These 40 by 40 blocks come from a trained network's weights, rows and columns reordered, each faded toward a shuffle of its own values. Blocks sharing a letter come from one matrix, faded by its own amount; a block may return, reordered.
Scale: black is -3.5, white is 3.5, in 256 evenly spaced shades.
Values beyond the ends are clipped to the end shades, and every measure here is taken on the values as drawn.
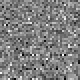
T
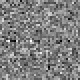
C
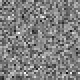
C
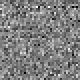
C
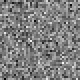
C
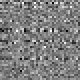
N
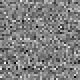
T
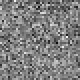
C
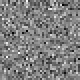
T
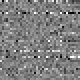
N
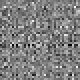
N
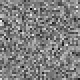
C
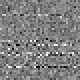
N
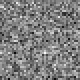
C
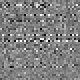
N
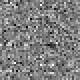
T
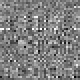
N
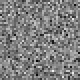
C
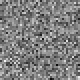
C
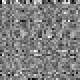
N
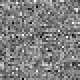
T
